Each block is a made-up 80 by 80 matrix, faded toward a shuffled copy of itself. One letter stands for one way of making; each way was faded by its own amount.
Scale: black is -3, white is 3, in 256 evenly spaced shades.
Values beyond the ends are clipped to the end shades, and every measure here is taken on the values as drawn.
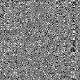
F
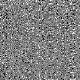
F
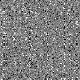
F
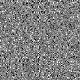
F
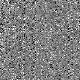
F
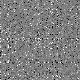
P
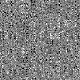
F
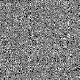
F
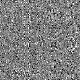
F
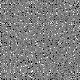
P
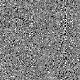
F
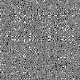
P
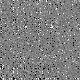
P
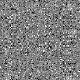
F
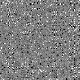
P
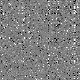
P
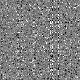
F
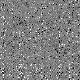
P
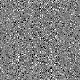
F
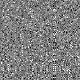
F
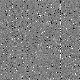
P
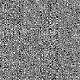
F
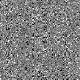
F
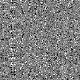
F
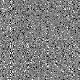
F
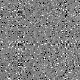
P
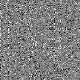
F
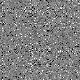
P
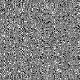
F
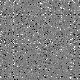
P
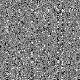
F
